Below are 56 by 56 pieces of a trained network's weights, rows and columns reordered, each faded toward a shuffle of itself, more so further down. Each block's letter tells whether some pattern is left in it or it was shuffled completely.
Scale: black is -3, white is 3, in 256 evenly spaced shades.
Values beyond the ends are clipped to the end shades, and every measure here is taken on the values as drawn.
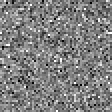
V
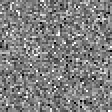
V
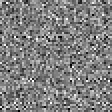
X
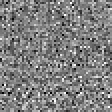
X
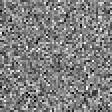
V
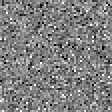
V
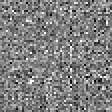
X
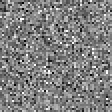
V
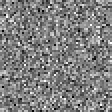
V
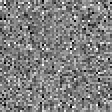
X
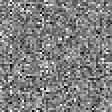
X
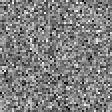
V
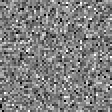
V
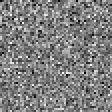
X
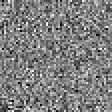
X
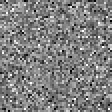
V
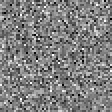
V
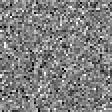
V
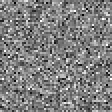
V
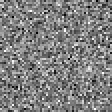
V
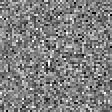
X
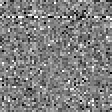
X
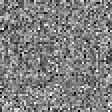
X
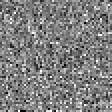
X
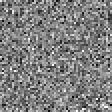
X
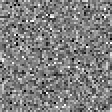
V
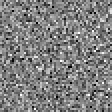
X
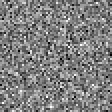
V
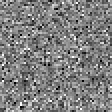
X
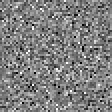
V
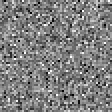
V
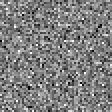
X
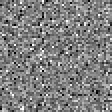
X
